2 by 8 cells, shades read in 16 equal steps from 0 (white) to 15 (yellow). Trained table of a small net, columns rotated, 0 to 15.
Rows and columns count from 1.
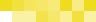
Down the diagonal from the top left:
15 6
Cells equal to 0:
1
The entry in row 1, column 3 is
11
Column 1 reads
15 0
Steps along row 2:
up same up down down up down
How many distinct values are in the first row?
6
